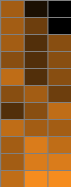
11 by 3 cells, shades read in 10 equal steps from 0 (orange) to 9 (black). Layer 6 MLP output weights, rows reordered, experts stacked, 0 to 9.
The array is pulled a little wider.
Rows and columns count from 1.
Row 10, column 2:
1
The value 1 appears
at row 9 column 2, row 10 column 2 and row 10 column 3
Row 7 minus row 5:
4 -2 -2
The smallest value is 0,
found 2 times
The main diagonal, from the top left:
3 5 4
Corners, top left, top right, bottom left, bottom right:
3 9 2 0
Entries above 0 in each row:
3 3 3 3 3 3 3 3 3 3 1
